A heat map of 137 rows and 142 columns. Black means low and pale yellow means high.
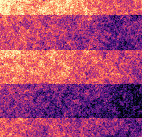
The field climbs toward the top left. Stripes running across repeat 2 times from top to bottom. The bottom right is the ninth with the lowest average.
